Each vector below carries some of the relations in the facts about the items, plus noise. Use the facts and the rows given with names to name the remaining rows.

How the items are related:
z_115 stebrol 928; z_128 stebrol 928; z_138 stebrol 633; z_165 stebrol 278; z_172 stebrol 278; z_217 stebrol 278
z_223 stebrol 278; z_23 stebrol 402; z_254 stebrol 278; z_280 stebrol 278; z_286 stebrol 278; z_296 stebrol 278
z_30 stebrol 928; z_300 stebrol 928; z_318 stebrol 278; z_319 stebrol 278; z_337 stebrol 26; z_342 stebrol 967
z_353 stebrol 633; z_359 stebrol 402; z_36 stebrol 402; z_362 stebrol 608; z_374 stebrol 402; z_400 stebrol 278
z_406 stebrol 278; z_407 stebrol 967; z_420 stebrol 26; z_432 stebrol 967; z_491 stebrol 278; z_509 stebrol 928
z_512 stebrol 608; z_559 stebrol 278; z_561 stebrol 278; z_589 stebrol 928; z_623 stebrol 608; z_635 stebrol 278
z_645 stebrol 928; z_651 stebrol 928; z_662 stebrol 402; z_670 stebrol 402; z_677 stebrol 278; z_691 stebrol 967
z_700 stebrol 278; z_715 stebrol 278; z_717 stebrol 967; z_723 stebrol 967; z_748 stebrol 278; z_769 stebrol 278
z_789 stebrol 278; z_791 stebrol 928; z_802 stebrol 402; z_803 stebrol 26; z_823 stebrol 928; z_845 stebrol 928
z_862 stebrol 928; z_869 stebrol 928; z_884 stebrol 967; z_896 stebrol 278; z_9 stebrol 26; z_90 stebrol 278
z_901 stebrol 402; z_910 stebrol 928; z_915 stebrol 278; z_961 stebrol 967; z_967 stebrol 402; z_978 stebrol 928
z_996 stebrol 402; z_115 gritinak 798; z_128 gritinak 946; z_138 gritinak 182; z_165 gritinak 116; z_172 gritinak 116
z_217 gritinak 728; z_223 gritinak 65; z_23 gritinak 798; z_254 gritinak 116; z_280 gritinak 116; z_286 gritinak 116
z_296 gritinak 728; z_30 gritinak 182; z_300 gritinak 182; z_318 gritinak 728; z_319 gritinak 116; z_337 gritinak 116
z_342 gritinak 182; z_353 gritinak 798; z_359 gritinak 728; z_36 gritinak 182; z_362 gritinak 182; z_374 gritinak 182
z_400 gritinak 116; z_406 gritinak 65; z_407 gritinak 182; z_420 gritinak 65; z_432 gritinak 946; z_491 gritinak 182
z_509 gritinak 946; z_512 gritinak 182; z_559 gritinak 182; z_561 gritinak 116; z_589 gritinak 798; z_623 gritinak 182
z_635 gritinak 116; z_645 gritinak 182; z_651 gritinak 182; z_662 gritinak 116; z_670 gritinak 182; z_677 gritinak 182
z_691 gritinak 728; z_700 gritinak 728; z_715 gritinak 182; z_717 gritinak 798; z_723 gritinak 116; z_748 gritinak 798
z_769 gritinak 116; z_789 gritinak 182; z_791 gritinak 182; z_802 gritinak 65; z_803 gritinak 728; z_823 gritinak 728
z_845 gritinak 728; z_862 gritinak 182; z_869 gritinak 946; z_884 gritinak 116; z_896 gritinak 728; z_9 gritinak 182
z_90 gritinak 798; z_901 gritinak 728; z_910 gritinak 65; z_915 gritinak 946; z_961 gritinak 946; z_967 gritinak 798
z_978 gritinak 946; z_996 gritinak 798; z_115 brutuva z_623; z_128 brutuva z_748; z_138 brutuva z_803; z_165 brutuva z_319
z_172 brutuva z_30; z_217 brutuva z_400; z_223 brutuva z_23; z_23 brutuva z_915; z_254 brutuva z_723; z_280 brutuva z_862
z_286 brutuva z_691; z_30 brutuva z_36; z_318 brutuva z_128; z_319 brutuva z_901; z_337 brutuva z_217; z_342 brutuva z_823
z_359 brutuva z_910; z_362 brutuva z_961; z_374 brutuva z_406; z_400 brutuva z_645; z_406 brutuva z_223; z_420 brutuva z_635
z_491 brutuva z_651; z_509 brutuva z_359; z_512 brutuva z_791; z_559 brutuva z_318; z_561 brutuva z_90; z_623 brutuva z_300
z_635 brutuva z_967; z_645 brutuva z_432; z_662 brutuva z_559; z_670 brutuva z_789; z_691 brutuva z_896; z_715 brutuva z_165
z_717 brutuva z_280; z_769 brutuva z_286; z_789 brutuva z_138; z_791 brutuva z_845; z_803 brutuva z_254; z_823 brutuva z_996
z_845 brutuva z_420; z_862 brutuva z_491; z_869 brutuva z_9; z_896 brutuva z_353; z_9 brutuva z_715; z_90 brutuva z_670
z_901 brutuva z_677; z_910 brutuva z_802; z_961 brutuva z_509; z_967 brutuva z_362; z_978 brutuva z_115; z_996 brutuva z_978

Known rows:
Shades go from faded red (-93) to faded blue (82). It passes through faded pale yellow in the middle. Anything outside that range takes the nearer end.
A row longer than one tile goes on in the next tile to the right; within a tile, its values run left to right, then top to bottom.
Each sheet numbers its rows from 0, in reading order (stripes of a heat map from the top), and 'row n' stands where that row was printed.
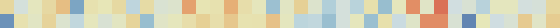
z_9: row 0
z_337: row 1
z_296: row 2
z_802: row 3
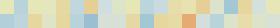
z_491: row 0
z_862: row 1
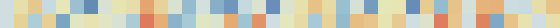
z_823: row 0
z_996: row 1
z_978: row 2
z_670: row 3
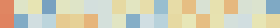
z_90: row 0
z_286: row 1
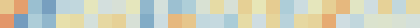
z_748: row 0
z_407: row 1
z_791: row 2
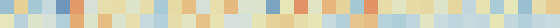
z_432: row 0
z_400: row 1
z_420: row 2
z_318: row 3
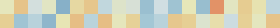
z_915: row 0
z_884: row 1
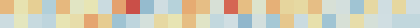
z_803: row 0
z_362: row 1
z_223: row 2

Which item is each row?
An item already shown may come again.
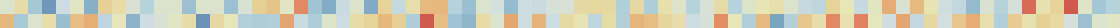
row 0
z_717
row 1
z_691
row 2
z_589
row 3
z_23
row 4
z_869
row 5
z_36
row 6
z_662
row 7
z_635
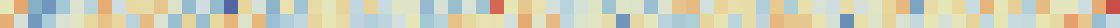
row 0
z_353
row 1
z_115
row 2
z_559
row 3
z_723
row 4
z_691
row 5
z_128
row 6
z_9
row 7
z_803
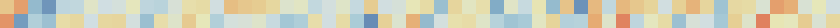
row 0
z_748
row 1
z_512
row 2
z_677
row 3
z_715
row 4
z_789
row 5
z_254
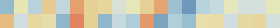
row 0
z_961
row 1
z_748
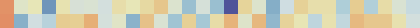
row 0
z_90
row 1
z_115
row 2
z_128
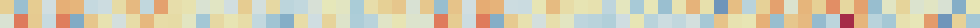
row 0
z_670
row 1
z_910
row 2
z_623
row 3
z_670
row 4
z_896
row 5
z_138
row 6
z_967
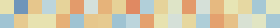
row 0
z_138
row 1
z_509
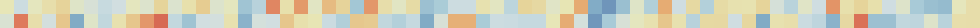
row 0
z_374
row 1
z_359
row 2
z_420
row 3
z_342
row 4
z_353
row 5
z_845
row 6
z_901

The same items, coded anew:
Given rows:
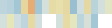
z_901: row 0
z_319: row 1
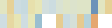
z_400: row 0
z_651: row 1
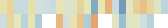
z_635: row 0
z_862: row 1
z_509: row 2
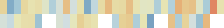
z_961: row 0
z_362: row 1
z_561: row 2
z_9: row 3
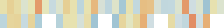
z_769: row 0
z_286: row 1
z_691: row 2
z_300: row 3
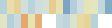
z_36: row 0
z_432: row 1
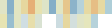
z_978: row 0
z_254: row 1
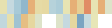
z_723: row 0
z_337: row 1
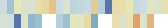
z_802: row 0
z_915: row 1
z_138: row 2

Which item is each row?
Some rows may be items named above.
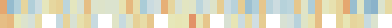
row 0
z_717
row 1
z_884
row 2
z_670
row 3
z_407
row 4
z_353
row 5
z_23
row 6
z_491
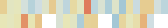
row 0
z_407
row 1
z_845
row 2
z_691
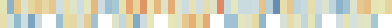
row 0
z_910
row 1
z_896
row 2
z_337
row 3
z_342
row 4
z_915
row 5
z_635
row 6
z_359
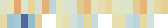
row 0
z_420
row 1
z_662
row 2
z_662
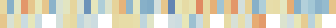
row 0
z_869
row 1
z_90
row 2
z_491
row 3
z_803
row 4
z_512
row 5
z_677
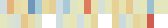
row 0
z_623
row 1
z_823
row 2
z_791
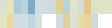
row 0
z_748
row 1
z_884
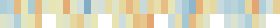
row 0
z_23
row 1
z_789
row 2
z_374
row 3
z_723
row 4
z_901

